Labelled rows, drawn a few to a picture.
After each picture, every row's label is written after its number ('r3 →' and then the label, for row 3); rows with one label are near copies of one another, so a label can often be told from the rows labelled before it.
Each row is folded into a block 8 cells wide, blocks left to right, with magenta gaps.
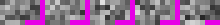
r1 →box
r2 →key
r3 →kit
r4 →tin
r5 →box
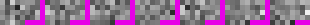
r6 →kit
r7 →tin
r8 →tin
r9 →key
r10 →tin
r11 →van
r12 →van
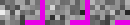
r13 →tin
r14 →key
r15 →key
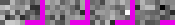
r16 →box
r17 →key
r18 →van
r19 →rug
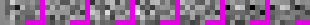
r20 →kit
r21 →key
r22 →tin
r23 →tin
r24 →key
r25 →rug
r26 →rug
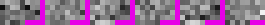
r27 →rug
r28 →key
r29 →box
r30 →tin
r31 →box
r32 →van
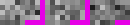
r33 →key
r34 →kit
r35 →rug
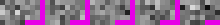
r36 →tin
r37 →kit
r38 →key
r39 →kit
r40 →rug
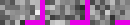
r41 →van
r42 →box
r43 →tin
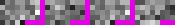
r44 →van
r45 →rug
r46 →van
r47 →box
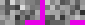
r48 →kit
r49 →key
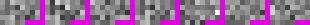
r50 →kit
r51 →kit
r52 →key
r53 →kit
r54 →van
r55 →key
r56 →tin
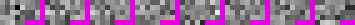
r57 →kit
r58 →tin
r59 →tin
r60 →key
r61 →van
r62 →tin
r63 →kit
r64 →box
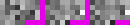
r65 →kit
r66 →van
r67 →van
